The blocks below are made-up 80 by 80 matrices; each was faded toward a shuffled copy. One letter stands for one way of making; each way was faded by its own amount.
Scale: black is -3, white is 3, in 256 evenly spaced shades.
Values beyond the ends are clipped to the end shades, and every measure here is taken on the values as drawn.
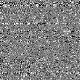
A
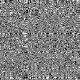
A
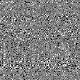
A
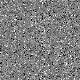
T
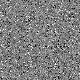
T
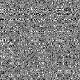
A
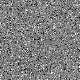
T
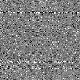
A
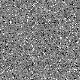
T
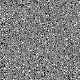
T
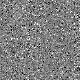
T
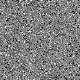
T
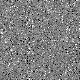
T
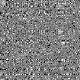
A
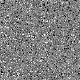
T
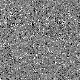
T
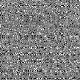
A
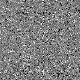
T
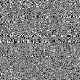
A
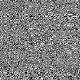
A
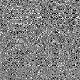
A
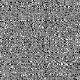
A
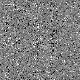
T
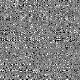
A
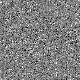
T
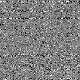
A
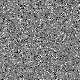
T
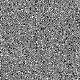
T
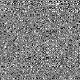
A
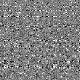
A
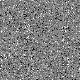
T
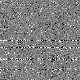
A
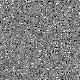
T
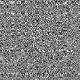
A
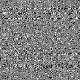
A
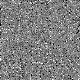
T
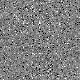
T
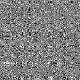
A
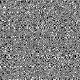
A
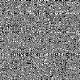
A
